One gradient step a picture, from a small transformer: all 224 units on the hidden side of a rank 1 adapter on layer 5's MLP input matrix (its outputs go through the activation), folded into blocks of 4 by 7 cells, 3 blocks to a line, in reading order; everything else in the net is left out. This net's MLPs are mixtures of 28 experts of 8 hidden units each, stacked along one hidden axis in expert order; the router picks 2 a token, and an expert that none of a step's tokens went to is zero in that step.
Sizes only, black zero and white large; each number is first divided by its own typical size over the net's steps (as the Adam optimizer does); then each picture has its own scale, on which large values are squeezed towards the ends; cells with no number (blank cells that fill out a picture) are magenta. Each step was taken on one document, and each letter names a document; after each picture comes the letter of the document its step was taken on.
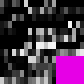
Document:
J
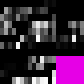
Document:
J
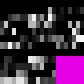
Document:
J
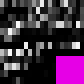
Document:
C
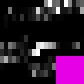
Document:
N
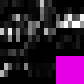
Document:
C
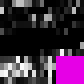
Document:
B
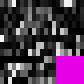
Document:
B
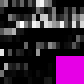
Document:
C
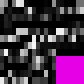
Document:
J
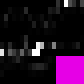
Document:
N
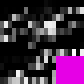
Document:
J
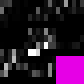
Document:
N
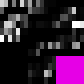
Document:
C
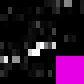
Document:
N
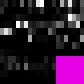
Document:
C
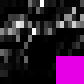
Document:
C
